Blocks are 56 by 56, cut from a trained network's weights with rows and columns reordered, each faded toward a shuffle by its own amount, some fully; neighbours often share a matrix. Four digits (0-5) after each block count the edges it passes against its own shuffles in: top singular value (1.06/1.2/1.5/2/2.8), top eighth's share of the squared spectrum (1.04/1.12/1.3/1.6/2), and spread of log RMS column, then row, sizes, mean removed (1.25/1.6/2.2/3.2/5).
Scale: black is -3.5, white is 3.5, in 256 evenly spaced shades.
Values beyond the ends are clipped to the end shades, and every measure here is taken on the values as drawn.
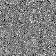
2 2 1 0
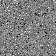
0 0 0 0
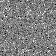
0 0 0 0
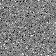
0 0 0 0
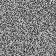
0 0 0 0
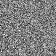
1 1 0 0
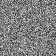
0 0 0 0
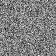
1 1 0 0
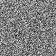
0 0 0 0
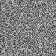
3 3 1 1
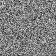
1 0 0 0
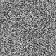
3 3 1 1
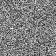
2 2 0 0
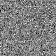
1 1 0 0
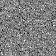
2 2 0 0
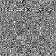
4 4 1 2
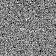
2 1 0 0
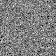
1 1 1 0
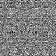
3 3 0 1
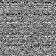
4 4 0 2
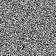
1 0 0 0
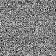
3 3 0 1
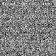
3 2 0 1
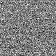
1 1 0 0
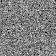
2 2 0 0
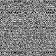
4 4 1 2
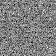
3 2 0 1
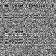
4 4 1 2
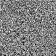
1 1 0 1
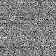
3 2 0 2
